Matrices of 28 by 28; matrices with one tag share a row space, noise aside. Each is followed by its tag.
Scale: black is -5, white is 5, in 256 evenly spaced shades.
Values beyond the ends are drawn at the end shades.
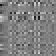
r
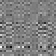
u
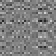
u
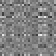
u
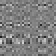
u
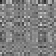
u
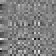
r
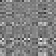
u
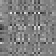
r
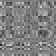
u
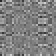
u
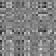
u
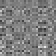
u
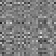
u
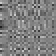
r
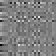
r
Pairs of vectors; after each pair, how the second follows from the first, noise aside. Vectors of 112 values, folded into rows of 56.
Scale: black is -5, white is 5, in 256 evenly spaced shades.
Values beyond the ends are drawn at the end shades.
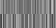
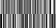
scaled up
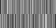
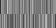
copied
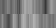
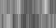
negated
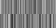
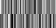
scaled up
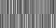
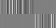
partly zeroed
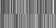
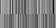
negated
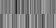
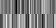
scaled up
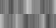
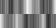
scaled up
